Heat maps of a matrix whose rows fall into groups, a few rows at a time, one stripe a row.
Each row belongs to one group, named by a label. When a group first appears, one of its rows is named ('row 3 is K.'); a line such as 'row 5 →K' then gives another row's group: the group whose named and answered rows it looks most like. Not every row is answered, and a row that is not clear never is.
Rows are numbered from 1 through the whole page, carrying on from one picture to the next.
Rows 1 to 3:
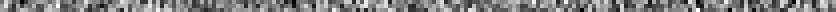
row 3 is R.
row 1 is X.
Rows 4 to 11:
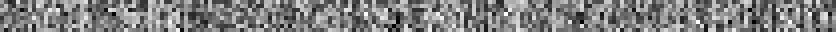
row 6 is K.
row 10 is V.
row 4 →V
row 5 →V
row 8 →X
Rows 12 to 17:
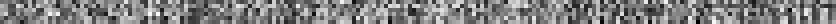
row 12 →X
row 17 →X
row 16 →X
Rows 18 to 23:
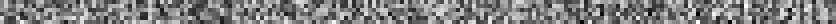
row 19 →V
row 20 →R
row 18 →V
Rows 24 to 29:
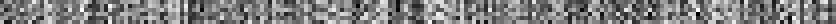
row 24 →X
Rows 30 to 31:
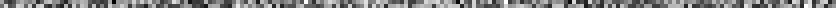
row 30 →R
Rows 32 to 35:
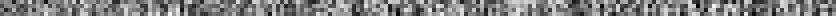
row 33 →X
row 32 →V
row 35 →X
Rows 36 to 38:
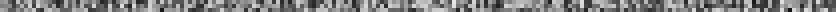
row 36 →V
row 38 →R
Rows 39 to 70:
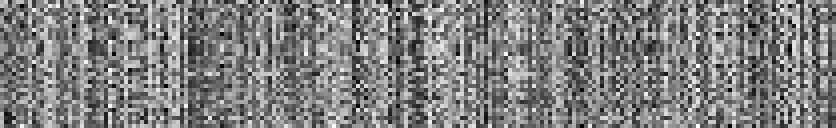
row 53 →K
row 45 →X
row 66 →X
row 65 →K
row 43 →K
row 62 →K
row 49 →K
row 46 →X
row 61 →R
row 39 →V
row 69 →K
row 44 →K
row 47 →X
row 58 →X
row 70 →R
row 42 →V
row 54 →X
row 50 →R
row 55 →X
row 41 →X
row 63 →K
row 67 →K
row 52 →R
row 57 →V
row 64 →R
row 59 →R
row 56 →K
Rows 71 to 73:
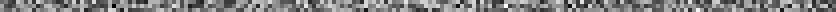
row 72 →R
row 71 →V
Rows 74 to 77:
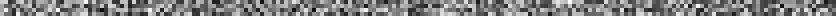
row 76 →R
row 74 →V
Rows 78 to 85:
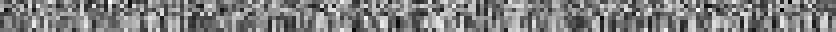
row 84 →X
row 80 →K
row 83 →X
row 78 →K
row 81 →V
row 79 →V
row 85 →X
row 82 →R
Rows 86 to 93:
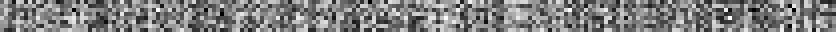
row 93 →V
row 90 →V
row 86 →V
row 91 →V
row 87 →R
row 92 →R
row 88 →X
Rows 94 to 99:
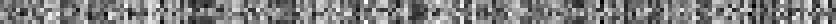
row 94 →R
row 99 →R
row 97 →K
